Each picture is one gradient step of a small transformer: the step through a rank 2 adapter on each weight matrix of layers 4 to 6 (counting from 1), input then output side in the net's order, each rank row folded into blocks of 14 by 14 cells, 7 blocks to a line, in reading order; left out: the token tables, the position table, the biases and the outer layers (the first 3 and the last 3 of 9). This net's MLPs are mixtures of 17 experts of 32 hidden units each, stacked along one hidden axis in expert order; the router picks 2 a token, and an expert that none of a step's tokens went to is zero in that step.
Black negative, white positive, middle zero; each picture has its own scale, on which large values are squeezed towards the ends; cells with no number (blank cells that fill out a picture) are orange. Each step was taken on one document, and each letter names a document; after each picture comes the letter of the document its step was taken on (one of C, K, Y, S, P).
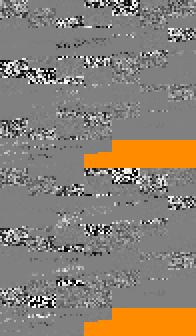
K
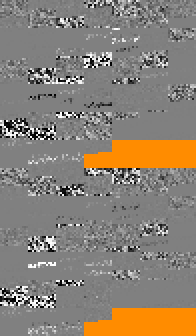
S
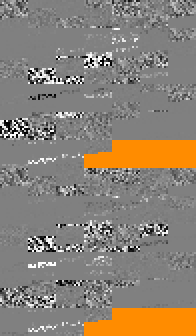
S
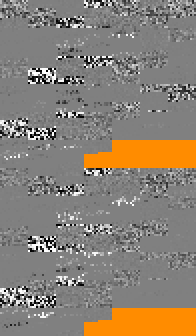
K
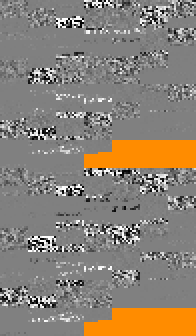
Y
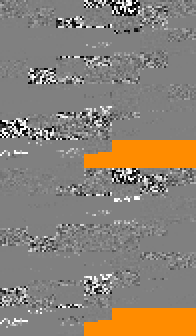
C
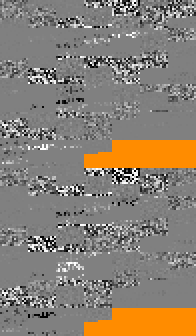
K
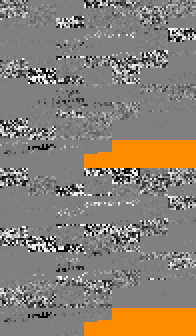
K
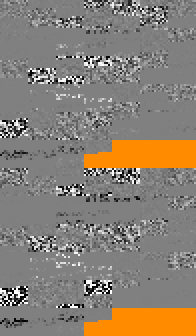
Y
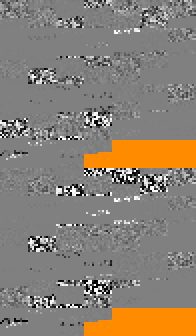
C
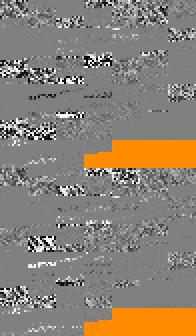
S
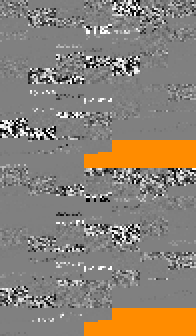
Y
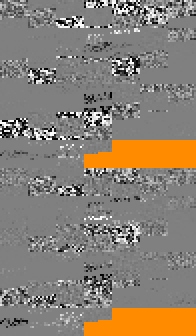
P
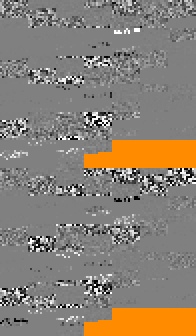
C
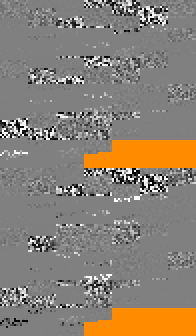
C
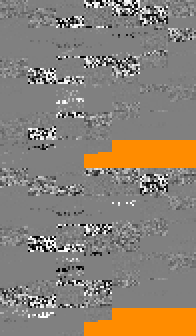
K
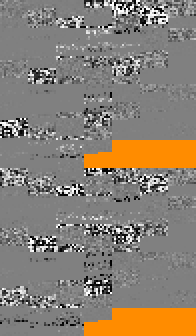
P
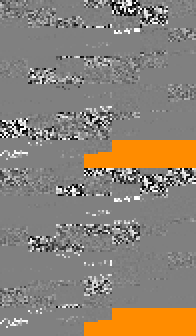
C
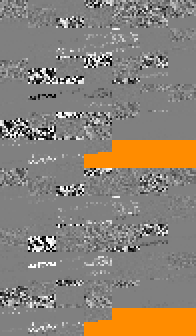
S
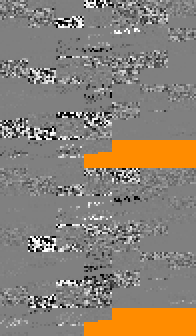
P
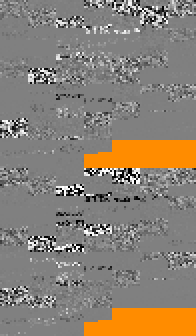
Y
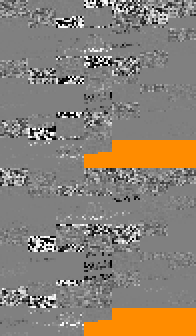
P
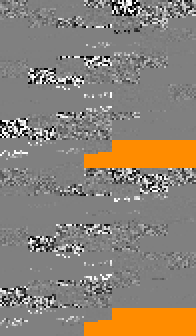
C
